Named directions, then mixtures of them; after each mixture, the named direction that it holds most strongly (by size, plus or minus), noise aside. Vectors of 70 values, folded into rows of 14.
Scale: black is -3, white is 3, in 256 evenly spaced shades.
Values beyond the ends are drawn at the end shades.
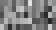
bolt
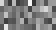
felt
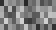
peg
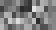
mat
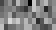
mat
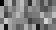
felt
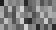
peg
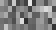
felt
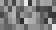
peg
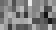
bolt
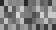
peg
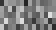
peg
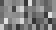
bolt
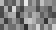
peg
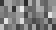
peg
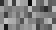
felt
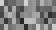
peg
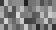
peg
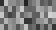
peg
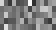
felt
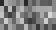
peg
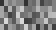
peg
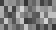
peg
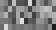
felt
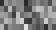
peg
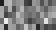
peg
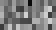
bolt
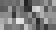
mat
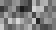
mat
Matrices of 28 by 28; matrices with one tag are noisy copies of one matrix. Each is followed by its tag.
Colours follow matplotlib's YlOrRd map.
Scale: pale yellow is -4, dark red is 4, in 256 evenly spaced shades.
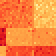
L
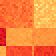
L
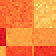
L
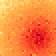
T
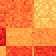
L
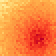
T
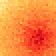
T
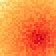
T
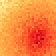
T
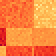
L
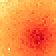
T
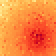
T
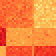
L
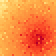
T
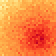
T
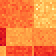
L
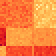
L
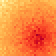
T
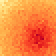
T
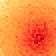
T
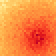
T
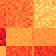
L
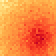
T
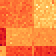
L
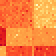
L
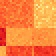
L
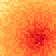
T
